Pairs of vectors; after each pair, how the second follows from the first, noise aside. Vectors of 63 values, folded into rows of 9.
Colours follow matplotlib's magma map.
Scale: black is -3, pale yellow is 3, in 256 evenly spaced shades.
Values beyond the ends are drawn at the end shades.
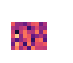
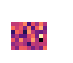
reversed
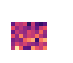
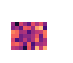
shuffled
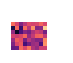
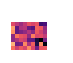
reversed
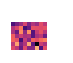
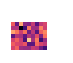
reversed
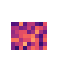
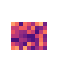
negated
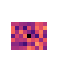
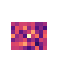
negated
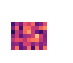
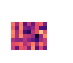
negated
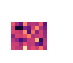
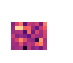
negated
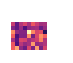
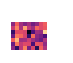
negated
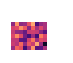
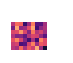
wrapped around
